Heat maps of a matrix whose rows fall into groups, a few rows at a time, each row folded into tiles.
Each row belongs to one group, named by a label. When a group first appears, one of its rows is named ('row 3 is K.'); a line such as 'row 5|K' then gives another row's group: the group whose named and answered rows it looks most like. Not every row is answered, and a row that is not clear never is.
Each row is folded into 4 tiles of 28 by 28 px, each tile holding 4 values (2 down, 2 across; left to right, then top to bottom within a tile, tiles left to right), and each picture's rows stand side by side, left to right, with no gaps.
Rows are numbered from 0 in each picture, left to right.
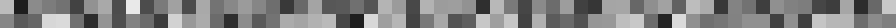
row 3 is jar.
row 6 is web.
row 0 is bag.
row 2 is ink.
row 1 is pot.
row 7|jar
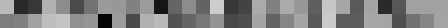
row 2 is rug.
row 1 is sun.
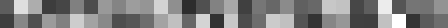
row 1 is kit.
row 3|bag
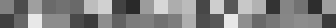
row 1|rug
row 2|web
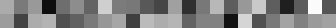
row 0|sun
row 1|jar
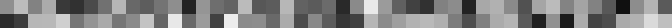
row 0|kit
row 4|bag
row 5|ink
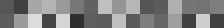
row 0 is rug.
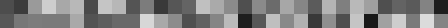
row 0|rug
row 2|bag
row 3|ink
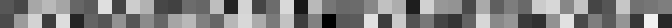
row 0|rug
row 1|web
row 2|pot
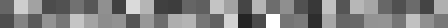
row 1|web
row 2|bag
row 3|web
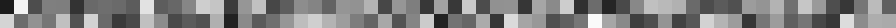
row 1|sun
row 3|web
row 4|pot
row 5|sun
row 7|ink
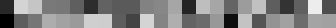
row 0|kit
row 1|jar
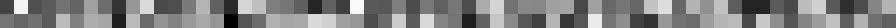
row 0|pot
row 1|ink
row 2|kit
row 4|bag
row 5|sun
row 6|kit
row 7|web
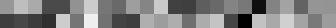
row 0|ink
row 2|jar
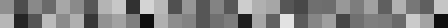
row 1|bag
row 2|kit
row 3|web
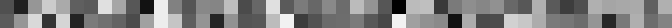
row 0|rug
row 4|ink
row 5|rug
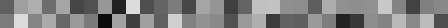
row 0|web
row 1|pot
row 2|rug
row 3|kit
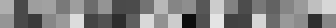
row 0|bag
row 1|rug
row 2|sun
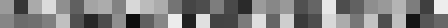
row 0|bag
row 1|kit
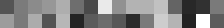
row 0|rug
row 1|kit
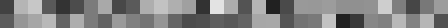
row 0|web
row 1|rug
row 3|kit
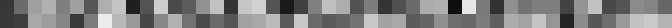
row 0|rug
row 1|bag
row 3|sun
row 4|pot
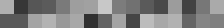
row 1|jar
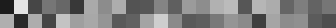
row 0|pot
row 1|sun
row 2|bag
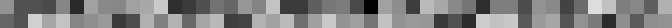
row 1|kit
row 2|kit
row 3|jar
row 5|rug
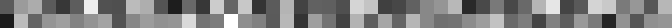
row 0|ink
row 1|web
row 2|pot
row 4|sun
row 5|rug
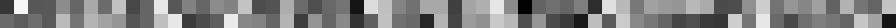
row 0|pot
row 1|bag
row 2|pot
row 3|bag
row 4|kit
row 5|jar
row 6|ink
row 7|web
